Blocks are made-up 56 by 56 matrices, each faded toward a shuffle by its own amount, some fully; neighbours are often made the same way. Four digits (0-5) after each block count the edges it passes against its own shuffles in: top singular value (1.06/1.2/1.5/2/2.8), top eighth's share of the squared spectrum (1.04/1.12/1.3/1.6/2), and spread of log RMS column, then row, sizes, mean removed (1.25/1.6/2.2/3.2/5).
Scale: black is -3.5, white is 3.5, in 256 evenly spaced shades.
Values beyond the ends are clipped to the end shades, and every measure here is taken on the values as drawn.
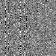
2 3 3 0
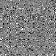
3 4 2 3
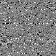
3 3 0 2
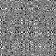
4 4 2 3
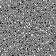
2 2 0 0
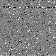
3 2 0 1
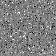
2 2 0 1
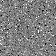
0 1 0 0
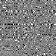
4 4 1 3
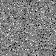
2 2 0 0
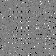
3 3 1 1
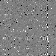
3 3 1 1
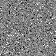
0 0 0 0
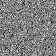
0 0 0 0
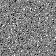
2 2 0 0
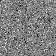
0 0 0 0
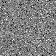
0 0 0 0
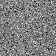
0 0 0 0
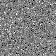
0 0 0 0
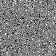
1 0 0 0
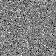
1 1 0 0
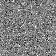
1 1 0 0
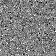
1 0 0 0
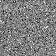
1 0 0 0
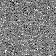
2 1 0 0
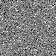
2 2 0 0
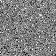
1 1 0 0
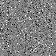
1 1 1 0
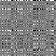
5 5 3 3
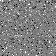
2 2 0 0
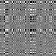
5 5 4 4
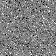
2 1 0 0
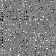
3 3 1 1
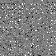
2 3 1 1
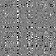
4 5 3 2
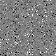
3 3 2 1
